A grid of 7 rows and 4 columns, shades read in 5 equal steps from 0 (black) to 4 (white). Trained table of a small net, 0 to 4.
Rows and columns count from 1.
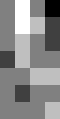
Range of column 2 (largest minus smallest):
3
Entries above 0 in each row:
3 4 4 4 4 4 4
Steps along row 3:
up down down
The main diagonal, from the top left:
2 4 2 2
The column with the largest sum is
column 2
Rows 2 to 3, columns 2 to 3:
4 3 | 3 2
